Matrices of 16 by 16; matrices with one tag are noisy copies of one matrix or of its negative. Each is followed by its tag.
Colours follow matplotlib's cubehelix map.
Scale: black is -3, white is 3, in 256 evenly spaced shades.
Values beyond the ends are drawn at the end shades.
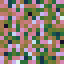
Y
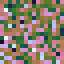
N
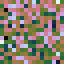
N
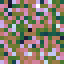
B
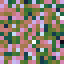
Y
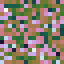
N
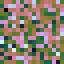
N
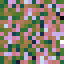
Y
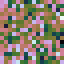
Y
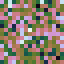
B
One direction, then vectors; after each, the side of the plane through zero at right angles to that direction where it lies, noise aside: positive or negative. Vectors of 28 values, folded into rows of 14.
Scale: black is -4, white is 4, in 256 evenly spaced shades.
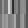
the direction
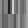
negative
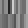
negative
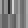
negative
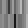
negative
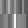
positive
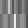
positive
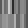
positive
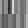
negative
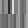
negative
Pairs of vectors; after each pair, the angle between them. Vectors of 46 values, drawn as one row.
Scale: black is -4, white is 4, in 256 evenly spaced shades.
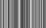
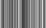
partly aligned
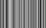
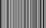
partly aligned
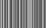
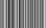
partly opposed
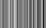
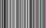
partly aligned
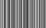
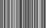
partly aligned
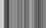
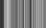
nearly opposite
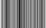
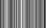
partly opposed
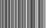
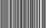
orthogonal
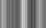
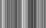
nearly parallel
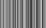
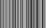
nearly parallel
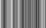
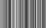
orthogonal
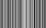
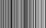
partly opposed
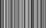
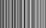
partly aligned
